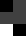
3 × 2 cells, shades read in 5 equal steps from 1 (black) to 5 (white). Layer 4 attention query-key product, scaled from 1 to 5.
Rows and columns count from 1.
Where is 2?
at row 1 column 2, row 2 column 1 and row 2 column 2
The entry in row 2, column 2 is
2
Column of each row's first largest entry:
2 1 1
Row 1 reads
1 2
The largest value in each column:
5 2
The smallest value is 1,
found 2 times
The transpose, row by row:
1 2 5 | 2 2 1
